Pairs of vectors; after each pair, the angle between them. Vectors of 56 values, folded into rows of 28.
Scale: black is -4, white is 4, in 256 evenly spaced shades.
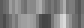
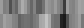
nearly opposite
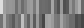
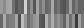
partly aligned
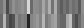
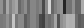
orthogonal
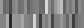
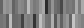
nearly opposite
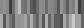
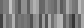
nearly opposite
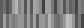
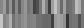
partly opposed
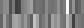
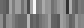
partly opposed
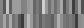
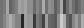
partly aligned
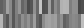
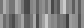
partly aligned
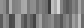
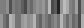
nearly opposite
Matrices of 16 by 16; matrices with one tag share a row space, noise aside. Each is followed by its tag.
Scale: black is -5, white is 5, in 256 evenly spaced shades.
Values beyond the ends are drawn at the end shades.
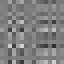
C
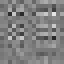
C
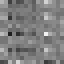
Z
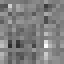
Z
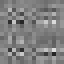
C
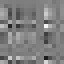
Z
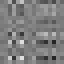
C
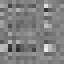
Z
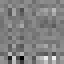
C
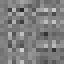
C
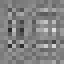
C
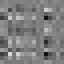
Z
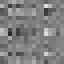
Z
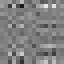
C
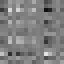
Z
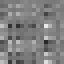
Z
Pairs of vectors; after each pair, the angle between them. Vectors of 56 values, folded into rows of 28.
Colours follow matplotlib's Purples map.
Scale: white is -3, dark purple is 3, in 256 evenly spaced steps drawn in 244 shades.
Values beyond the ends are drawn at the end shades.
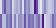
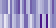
orthogonal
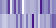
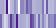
orthogonal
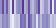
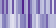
nearly parallel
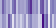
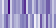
orthogonal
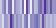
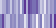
partly opposed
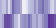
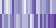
partly aligned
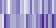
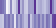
partly aligned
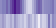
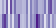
orthogonal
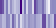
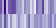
orthogonal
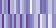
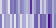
nearly opposite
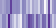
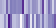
partly aligned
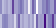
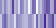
nearly parallel
